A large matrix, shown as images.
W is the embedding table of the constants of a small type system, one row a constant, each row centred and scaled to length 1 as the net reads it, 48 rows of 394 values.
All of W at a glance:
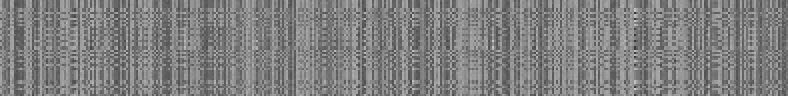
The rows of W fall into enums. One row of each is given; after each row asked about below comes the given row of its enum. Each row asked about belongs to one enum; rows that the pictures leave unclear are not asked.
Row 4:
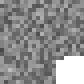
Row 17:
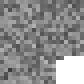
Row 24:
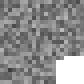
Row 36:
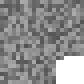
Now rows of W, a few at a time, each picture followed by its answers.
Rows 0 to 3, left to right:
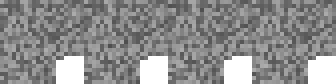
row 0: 36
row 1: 36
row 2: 36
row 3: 36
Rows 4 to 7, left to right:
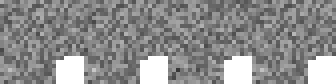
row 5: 4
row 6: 17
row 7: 4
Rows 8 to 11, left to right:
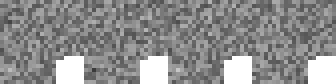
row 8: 4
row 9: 24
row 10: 4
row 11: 36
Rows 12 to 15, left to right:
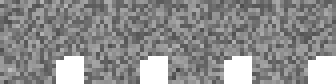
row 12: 4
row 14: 17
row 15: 36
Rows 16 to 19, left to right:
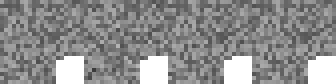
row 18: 36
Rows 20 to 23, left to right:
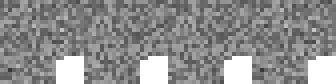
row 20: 24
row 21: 36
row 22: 36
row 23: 24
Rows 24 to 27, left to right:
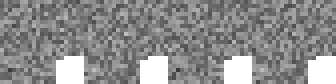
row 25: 4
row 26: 17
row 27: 4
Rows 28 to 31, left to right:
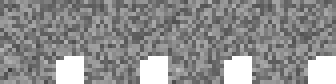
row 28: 17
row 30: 4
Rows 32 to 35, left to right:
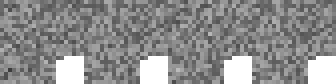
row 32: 17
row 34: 4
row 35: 36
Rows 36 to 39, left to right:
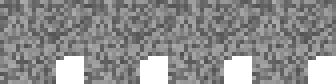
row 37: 36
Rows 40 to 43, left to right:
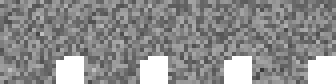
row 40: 4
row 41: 4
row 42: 36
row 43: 17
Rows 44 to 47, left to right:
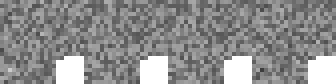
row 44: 4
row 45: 36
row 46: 36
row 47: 17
